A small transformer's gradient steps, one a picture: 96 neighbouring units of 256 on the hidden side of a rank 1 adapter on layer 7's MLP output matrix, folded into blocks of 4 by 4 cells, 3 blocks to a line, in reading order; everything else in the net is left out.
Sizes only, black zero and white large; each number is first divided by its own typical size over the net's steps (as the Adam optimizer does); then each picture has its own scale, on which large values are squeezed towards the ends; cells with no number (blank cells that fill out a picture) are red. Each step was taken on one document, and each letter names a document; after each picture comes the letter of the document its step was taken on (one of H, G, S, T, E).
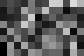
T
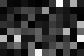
T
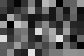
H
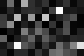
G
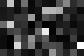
G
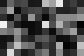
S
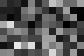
S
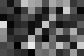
S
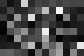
G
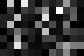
G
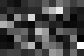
G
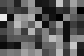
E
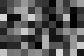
E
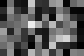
H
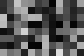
E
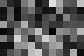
T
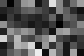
T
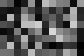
H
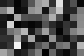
S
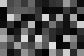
H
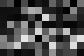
T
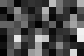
T
